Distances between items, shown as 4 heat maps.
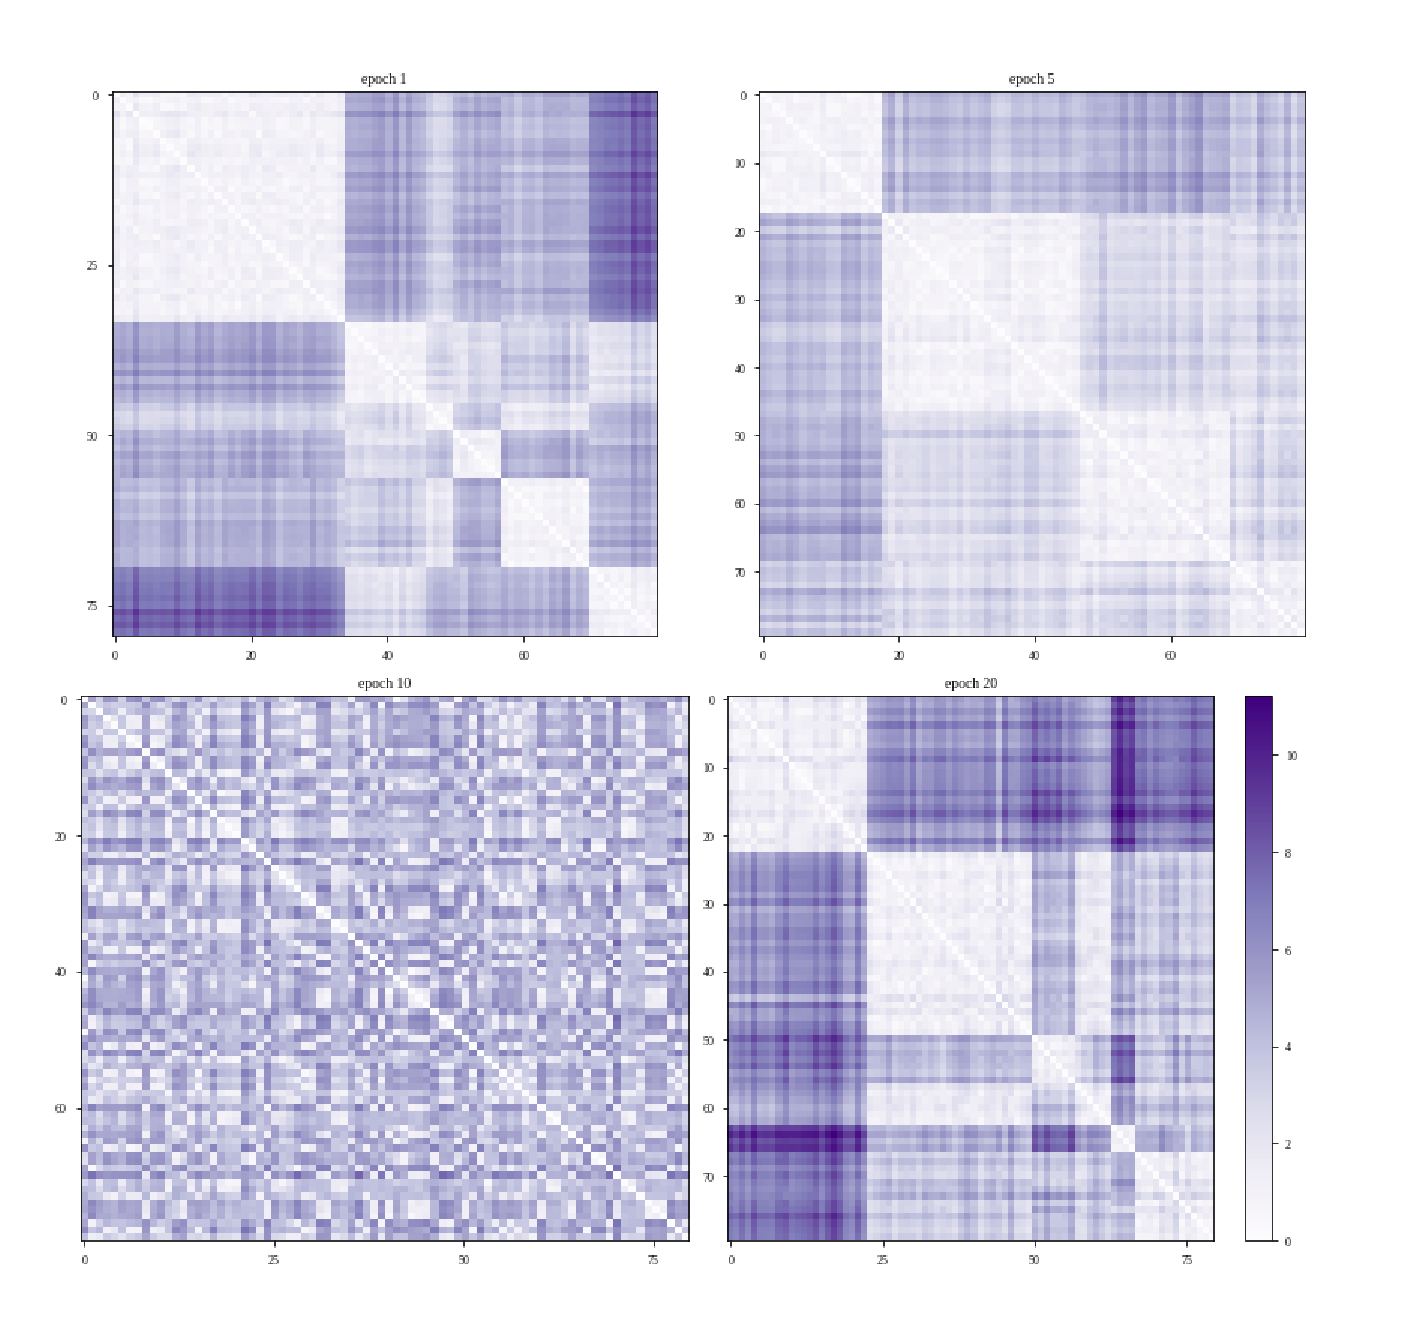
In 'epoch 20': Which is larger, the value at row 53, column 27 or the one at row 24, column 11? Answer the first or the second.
the second
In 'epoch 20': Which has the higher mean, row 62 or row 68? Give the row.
68
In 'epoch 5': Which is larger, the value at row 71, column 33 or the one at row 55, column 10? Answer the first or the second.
the second
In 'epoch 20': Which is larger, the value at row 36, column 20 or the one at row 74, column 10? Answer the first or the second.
the second
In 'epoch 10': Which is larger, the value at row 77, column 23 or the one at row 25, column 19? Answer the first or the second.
the first
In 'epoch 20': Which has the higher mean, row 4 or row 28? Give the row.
4
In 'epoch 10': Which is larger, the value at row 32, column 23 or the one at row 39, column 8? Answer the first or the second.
the second
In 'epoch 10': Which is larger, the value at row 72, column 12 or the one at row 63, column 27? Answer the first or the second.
the first
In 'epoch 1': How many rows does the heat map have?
80
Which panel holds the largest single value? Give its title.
epoch 20
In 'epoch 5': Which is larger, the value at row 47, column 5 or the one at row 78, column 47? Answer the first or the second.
the first
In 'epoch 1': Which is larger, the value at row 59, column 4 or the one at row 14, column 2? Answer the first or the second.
the first
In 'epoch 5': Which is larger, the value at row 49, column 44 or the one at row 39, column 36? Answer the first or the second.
the first
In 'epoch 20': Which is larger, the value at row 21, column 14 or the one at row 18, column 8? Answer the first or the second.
the first
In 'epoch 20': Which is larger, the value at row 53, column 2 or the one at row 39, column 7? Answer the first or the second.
the first
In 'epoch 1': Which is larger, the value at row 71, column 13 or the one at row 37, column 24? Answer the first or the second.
the first
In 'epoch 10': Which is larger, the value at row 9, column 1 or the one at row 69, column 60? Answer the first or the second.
the second
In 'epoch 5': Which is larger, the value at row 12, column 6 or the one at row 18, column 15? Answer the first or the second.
the second
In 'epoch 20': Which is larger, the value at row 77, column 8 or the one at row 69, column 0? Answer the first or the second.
the first
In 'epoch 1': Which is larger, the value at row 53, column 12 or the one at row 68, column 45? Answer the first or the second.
the first
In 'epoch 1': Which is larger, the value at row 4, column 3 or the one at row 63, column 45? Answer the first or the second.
the second
